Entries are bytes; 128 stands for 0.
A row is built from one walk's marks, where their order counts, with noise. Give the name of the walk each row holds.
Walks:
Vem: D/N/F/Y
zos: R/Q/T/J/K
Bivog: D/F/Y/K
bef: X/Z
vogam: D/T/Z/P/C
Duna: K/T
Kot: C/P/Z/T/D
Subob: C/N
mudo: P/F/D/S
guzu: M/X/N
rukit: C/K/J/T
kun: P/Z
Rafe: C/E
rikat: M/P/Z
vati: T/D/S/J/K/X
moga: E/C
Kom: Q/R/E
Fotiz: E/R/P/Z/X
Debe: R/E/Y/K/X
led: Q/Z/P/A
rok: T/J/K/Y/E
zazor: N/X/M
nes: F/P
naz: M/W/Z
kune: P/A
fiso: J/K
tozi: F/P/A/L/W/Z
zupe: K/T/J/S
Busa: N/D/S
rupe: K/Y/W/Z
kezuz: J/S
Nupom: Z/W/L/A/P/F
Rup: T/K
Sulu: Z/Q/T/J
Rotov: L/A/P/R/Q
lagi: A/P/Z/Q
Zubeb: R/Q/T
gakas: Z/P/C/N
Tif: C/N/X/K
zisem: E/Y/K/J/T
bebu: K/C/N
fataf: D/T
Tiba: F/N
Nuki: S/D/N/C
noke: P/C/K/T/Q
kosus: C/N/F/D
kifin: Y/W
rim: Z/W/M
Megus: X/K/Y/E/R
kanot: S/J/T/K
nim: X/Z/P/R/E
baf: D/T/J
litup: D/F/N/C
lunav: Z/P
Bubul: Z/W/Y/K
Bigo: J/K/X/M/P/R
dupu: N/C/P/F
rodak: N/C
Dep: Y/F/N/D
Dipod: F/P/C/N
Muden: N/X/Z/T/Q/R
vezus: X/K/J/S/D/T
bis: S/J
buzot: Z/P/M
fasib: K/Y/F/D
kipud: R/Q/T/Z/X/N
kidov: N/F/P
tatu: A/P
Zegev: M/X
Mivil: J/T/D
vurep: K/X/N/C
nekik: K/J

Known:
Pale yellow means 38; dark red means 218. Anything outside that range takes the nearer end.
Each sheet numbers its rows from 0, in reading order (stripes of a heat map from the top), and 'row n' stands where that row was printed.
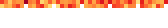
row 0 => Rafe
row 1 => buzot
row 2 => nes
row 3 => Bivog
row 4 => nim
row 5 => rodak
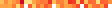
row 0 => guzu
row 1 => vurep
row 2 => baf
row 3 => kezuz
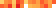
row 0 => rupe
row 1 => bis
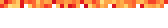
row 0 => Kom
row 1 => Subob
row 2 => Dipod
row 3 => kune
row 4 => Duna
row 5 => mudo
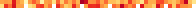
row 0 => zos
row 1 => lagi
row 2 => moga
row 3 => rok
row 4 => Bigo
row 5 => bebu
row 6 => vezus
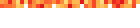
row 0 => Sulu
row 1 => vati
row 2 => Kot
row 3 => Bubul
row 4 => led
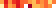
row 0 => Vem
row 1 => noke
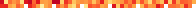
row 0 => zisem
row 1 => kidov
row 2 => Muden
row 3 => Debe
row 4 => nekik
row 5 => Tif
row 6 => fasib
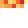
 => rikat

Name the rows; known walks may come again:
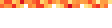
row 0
gakas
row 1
lunav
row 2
tatu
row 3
lagi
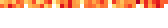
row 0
fiso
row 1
rikat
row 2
Zubeb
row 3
bef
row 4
Rafe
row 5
Vem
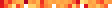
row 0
dupu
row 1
kanot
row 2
Zegev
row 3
zupe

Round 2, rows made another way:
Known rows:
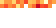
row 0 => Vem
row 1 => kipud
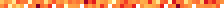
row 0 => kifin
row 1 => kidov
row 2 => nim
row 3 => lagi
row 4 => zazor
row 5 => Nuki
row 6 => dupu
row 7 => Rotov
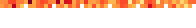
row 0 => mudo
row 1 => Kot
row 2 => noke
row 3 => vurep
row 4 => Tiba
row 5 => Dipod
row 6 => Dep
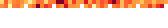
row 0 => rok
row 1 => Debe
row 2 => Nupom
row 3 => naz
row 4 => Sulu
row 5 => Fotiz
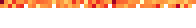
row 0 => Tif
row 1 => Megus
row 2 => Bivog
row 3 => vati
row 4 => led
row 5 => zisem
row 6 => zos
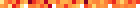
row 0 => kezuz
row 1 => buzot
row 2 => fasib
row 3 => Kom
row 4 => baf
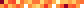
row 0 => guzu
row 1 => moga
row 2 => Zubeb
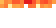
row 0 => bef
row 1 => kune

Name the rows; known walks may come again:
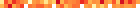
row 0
vati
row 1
Muden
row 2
rikat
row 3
Mivil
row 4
Rotov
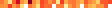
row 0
nekik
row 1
Rafe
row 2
rok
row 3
litup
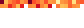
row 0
Kot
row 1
lunav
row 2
rodak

